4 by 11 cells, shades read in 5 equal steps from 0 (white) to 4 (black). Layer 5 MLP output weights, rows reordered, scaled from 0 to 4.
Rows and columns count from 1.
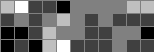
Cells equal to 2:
13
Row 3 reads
4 4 3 1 2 2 3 3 2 2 4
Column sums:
12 9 13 7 7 9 11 10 9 9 11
